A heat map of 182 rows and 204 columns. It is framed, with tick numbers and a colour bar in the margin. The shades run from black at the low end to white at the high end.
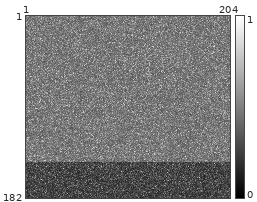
There are no regular stripes. The values follow a bell shape. A horizontal seam about 80% of the way down splits the table, and the top part is higher.
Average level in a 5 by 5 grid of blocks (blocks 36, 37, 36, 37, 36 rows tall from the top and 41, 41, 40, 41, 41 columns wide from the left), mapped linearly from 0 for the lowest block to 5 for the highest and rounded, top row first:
5 5 5 5 5
5 5 5 5 5
5 5 5 5 5
5 5 5 5 5
0 0 0 0 0
